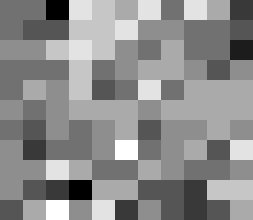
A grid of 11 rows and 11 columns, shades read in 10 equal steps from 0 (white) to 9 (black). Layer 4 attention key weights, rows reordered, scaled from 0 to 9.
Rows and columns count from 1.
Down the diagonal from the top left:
5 6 2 2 6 3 6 4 5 2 3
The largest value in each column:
6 7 9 9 6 7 6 6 7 6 8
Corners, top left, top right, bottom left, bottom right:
5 7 6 3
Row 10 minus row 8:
0 -1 2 4 -1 3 1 2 4 -4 1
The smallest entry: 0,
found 2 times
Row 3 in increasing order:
1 2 2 3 4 4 4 5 5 5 8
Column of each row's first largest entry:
3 2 11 10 5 2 2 2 5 4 6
